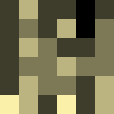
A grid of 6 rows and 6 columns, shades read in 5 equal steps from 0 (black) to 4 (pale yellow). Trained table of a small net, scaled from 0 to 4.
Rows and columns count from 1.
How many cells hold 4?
2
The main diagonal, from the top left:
1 2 2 3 1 3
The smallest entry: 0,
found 2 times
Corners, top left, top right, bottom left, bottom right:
1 1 4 3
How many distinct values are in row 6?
3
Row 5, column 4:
2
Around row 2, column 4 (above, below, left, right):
1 1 1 0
